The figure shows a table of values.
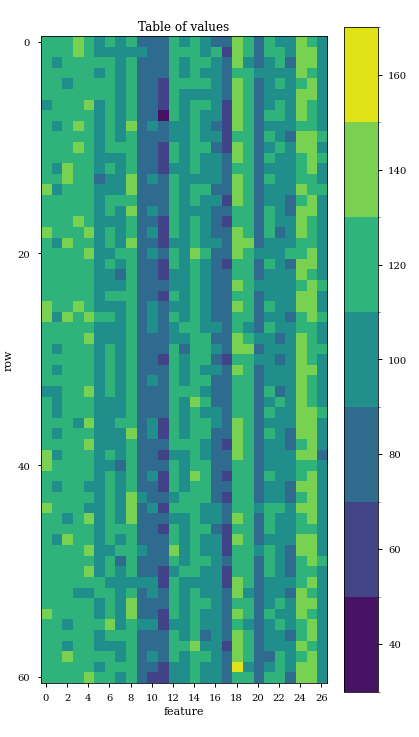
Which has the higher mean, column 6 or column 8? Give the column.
8
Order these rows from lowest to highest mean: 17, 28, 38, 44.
17, 38, 28, 44
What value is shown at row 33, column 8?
120
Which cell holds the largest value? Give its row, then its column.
59, 18
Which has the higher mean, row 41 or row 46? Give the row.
41
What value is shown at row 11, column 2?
120
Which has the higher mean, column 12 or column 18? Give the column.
18
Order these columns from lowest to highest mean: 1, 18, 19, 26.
26, 1, 19, 18
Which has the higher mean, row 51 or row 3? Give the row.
3
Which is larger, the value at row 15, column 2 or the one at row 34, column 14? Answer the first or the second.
the second
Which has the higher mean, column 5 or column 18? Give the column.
18
